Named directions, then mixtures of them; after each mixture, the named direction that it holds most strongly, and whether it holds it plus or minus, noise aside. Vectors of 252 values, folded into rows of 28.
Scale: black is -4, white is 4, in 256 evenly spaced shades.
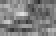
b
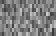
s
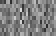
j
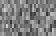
s, minus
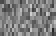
s, plus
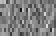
j, minus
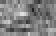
b, plus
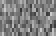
s, minus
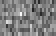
s, plus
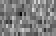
s, minus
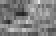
b, minus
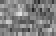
b, plus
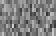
s, minus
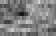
b, minus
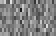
j, minus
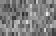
s, plus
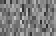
j, plus
